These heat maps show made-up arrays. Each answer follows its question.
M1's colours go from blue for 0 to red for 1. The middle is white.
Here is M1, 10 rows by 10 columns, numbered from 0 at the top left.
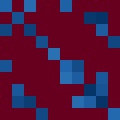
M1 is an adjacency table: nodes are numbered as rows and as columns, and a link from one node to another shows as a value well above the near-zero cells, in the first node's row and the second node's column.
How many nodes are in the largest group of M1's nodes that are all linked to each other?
5
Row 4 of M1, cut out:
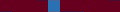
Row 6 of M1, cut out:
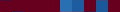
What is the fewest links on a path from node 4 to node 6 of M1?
1
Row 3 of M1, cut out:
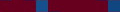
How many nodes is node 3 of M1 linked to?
8
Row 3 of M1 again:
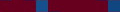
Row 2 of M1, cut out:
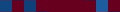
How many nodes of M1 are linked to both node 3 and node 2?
5
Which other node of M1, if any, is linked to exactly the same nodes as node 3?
node 9
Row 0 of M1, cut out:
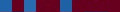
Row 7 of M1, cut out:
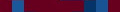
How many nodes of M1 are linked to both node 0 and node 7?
4
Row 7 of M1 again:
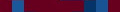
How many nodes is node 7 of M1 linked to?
7
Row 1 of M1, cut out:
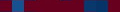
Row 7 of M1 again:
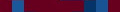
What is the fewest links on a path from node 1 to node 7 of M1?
2
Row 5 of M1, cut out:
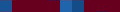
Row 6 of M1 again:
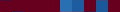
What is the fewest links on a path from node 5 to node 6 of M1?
2
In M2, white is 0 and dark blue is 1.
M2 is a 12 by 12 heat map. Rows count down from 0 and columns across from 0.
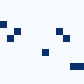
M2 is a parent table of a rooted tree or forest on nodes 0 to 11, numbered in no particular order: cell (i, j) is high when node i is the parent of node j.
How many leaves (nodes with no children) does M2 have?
7
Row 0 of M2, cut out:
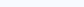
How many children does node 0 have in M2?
0
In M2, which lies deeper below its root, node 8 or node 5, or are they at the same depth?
node 8
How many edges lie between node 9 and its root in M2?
1
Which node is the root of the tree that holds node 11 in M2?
5
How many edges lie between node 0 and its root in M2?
1
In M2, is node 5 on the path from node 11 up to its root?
yes
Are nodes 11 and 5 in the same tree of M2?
yes
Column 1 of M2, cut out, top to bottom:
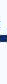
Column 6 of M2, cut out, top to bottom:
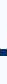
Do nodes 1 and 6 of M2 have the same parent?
no
